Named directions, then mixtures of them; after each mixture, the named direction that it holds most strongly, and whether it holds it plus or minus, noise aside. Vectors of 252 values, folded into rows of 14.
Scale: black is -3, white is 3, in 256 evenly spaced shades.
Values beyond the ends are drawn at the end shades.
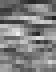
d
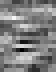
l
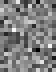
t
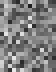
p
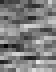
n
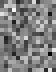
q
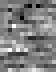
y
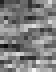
n, plus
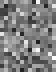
t, minus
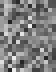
p, plus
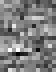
y, plus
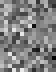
p, plus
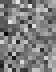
p, minus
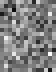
q, minus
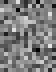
t, plus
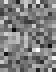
t, minus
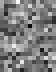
p, minus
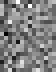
p, minus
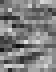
l, minus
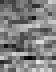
n, plus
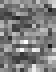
l, minus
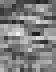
d, plus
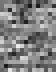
y, plus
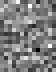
t, plus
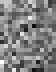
p, plus
